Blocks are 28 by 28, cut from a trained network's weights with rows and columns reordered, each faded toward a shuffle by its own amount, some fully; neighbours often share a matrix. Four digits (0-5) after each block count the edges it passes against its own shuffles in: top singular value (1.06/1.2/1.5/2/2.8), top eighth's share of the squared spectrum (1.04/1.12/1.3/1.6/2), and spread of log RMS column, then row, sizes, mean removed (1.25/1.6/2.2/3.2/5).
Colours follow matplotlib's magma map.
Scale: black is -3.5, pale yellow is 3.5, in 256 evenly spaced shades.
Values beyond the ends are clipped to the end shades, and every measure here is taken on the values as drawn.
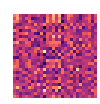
3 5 2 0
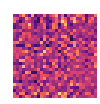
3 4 2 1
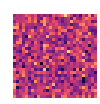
1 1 0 0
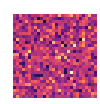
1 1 0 0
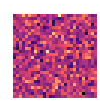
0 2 0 0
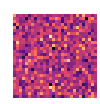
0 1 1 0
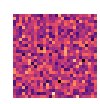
0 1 0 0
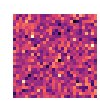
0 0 1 0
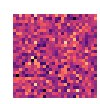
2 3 1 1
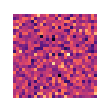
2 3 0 0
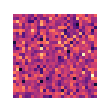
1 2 1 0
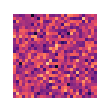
1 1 0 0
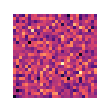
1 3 0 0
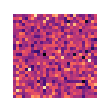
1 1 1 0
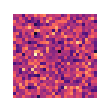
2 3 0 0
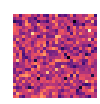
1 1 0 0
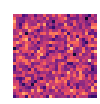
2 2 0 0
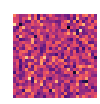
2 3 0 0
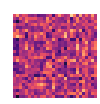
3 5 2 1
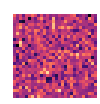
0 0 0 0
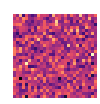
2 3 0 0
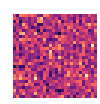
3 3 1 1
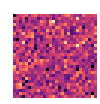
0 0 1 0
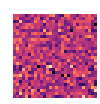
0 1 0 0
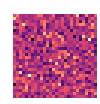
0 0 0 0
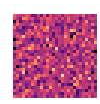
0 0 0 0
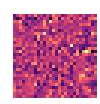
2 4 1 1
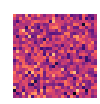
0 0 0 0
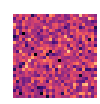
0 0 0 0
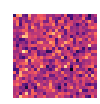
2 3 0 1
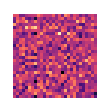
3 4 1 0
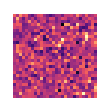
1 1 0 0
